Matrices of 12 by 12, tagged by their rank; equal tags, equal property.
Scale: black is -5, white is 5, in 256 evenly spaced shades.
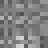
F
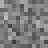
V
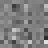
F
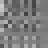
F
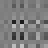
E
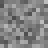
V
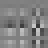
E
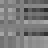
E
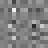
F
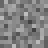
V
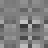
E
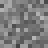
V
